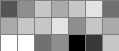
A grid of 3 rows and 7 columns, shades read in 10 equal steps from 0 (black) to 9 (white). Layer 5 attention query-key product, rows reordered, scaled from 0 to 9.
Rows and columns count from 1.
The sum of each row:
40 46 36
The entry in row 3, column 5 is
0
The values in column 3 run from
4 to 7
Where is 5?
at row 1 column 2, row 2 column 5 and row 3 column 4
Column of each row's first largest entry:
6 4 1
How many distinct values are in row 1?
6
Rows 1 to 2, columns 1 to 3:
3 5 7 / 6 7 7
